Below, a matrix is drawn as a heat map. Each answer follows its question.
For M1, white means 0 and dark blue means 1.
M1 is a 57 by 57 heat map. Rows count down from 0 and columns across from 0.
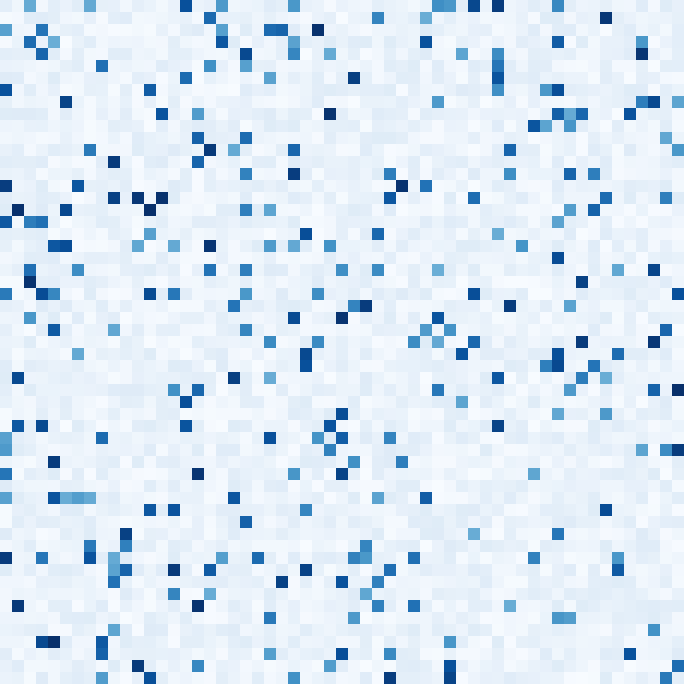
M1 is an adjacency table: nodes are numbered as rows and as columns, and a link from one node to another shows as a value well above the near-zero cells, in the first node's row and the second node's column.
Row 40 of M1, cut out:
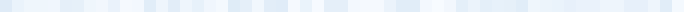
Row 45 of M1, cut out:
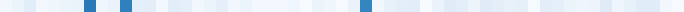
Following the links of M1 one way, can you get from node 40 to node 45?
no
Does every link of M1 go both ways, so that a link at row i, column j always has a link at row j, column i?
yes
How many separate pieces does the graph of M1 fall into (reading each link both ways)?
2
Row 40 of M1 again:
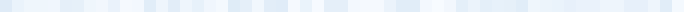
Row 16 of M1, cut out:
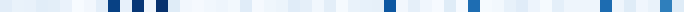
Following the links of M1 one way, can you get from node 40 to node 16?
no
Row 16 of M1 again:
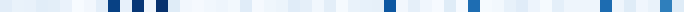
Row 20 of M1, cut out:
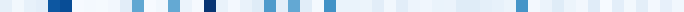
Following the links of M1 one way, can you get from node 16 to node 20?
yes
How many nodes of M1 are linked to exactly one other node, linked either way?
2
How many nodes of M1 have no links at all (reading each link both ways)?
1
